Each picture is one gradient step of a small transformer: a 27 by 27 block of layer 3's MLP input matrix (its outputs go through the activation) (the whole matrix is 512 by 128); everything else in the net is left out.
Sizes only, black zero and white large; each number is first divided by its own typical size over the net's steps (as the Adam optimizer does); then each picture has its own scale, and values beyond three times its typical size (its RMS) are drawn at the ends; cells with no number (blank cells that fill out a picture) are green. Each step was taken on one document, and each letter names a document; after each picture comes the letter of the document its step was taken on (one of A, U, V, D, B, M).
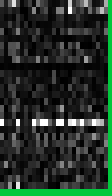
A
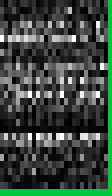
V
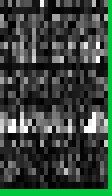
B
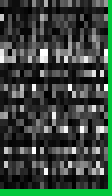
B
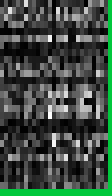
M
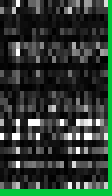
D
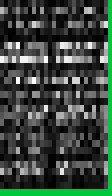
B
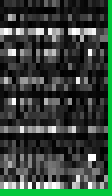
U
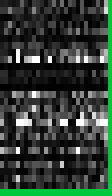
D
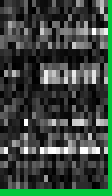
M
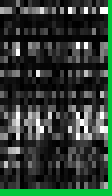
D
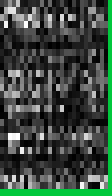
V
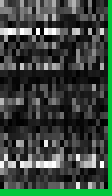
U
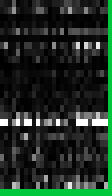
A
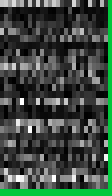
U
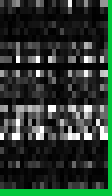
D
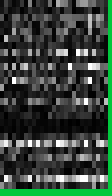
V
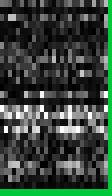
B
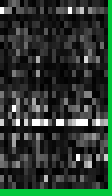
A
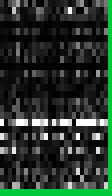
A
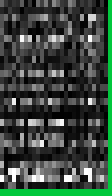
U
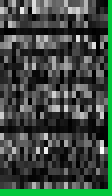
M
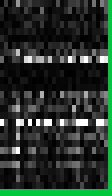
D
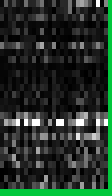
A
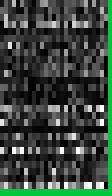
M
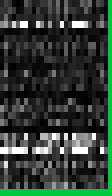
M
